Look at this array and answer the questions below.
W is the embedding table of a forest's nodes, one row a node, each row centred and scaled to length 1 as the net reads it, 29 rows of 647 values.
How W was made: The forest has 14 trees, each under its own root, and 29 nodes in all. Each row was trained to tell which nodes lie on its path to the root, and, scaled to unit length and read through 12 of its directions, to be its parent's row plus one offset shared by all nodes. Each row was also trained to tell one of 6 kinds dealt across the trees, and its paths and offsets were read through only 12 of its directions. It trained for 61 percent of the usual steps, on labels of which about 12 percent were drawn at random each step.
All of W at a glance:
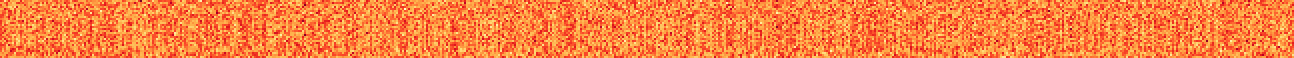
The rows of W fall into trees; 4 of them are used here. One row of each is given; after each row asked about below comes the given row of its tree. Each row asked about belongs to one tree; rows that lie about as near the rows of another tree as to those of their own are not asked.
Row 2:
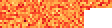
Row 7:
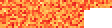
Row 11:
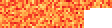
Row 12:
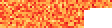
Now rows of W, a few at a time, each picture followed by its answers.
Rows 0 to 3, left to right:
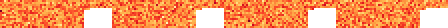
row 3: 12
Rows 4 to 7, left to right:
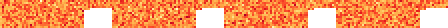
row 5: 7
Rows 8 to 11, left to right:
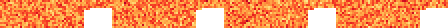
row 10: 11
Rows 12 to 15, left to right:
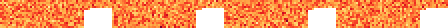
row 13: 7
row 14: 12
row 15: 11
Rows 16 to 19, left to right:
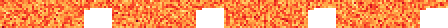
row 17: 2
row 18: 7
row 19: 12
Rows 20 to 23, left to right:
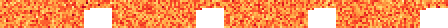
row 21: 12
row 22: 7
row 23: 11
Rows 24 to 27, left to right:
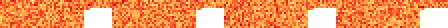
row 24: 11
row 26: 7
